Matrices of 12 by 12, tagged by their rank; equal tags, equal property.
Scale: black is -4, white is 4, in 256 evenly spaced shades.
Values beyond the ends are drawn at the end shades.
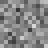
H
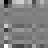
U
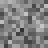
H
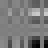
U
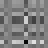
U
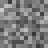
H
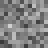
H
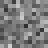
H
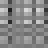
U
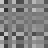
U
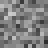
H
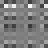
U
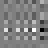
U
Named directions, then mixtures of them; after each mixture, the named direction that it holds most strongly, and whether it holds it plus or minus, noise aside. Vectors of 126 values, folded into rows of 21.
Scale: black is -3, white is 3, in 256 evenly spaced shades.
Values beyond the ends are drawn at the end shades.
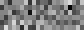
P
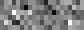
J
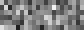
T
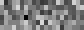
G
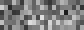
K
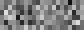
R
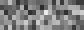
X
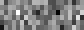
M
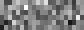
M, plus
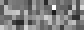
T, plus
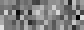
M, minus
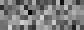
X, plus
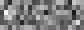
R, plus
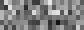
K, minus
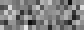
R, plus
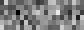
M, minus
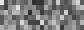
G, plus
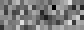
T, minus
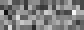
X, plus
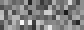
P, plus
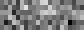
J, minus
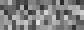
X, plus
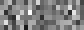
R, minus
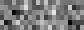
J, minus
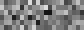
X, minus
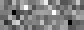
J, minus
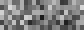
K, minus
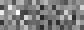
K, minus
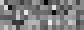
T, plus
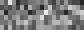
X, plus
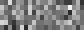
P, minus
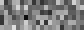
G, plus
